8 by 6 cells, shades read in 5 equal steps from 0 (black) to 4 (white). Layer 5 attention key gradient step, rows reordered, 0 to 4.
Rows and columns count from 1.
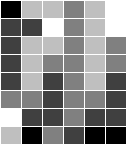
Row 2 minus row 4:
0 -2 2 0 0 2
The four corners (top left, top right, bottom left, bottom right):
0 4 3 0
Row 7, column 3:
1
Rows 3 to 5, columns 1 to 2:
1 3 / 1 3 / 1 3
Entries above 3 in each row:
1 2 0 0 0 0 1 0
